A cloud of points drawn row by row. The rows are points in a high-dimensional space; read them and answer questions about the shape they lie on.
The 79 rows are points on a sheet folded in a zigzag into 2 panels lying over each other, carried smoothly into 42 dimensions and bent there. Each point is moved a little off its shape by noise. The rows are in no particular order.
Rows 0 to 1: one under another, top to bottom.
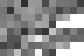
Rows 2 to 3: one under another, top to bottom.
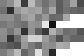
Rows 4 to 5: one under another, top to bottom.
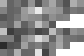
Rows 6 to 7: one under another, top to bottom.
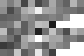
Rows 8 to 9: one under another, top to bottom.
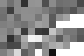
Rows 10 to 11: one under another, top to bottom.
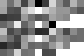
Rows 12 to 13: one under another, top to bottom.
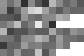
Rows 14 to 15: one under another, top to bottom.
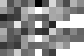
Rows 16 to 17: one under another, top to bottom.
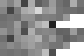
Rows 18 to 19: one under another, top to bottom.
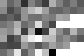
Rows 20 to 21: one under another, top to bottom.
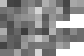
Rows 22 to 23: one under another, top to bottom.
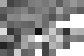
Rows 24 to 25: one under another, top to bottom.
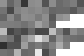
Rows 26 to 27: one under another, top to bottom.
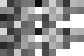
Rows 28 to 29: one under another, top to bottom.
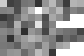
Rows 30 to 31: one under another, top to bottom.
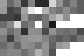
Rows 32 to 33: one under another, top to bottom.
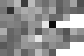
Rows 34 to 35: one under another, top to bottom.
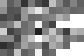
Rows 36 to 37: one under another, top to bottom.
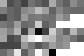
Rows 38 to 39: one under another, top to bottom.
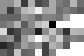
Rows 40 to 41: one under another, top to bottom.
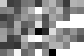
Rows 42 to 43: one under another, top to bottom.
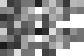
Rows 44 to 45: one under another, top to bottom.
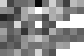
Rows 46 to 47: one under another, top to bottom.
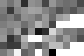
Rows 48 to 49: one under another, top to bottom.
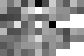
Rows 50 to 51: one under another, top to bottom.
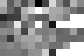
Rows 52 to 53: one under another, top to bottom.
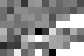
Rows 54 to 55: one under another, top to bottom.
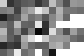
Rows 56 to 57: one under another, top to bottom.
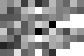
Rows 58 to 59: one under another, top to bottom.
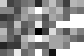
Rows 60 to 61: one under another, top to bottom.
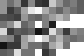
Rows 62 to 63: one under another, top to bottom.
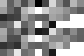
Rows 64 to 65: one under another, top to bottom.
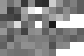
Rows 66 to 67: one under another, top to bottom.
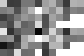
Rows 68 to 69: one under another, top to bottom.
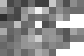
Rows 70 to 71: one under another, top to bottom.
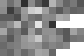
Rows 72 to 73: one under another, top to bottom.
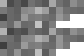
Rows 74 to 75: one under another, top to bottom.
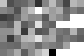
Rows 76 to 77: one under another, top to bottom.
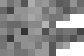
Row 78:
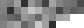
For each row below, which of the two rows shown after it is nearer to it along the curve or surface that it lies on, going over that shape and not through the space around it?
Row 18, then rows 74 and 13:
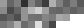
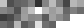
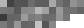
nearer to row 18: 13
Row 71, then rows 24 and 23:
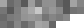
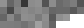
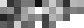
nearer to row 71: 23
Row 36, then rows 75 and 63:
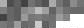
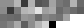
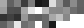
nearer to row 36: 63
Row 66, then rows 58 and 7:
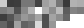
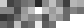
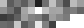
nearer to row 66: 58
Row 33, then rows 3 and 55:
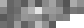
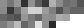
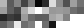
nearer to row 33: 55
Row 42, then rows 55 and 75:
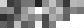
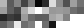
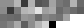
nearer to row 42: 55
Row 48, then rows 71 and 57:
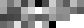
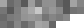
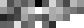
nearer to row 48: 57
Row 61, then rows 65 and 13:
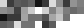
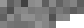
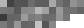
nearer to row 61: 13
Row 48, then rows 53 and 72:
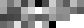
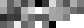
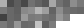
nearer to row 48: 53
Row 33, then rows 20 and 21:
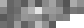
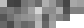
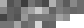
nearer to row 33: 20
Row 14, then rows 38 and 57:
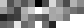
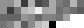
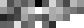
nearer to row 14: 57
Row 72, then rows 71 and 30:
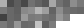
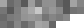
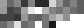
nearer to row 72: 30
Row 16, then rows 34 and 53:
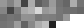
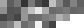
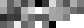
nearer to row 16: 53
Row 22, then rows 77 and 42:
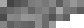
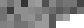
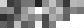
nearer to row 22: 77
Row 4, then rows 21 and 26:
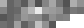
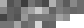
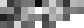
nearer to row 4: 26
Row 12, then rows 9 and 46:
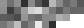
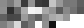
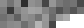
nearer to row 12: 9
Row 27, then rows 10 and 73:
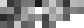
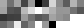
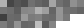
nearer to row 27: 10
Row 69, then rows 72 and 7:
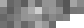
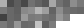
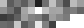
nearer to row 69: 7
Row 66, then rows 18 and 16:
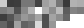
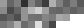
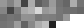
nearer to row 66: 16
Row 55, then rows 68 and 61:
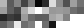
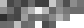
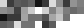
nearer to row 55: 61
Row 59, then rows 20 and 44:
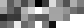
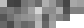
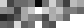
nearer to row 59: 44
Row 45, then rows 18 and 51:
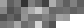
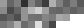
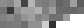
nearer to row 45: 18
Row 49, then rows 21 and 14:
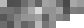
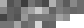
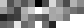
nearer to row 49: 14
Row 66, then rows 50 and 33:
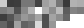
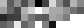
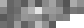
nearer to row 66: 33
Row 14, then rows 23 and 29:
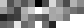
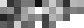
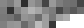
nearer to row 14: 23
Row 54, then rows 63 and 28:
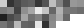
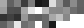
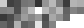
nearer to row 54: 63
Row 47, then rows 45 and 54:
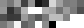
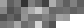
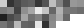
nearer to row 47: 45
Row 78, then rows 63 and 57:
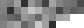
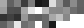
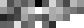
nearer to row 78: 63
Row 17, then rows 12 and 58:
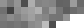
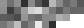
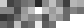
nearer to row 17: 58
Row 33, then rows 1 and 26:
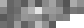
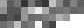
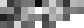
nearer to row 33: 26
